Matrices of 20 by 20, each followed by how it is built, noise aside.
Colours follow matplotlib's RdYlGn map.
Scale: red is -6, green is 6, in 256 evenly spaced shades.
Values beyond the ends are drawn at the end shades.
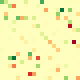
sparse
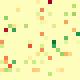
sparse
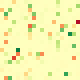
sparse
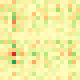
low rank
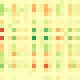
low rank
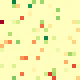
sparse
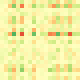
low rank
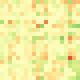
low rank
